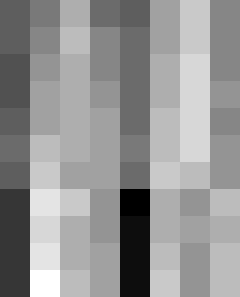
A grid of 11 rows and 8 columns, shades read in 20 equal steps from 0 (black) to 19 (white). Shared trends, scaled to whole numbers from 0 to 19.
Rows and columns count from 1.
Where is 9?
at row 1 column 2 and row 6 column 5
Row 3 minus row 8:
2 -6 -2 -1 8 0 5 -4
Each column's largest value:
8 19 15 12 9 15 16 14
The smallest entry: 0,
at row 8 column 5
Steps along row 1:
up up down down up up down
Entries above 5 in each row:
8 8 8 8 8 8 8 6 6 6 6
